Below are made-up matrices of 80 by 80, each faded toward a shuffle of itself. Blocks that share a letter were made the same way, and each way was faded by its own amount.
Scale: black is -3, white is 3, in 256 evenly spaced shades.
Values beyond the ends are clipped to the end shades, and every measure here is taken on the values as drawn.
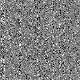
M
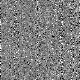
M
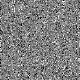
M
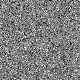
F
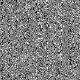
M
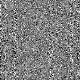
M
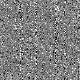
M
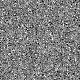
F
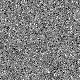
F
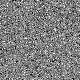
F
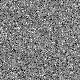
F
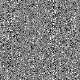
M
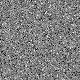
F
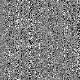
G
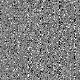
M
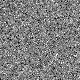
F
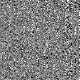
G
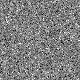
F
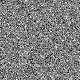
F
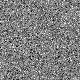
F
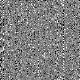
M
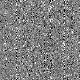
M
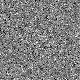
F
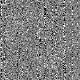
G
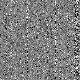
M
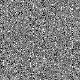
M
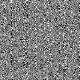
M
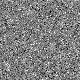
F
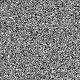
F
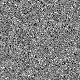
F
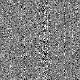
G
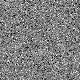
F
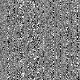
G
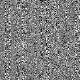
G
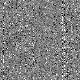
M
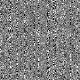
G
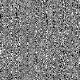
G
